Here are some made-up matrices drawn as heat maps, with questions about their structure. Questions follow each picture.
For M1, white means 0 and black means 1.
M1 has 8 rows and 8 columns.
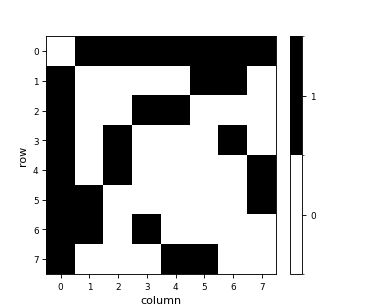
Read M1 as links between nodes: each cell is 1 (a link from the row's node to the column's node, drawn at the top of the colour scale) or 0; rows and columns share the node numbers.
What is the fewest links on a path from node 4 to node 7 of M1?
1
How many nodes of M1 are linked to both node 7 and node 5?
1
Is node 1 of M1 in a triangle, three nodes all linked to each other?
yes
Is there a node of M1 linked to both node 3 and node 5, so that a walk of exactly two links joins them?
yes
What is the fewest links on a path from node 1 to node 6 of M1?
1
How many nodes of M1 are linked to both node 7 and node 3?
1
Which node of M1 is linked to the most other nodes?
node 0
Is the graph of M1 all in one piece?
yes
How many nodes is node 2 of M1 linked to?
3
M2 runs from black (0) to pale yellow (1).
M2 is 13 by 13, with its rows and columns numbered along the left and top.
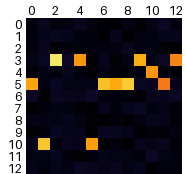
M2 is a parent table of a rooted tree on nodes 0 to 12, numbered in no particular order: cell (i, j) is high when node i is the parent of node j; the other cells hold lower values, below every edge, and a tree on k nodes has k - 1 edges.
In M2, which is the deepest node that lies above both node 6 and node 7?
5
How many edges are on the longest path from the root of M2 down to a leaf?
4
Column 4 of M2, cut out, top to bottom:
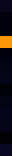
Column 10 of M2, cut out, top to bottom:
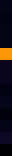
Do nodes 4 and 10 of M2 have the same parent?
no
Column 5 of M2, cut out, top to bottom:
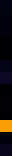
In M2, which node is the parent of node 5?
10
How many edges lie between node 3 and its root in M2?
0
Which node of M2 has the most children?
5
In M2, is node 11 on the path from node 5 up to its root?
no
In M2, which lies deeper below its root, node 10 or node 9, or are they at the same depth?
node 10
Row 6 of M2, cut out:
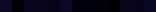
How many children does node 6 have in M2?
0
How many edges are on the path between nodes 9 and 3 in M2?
1
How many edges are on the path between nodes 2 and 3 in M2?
1
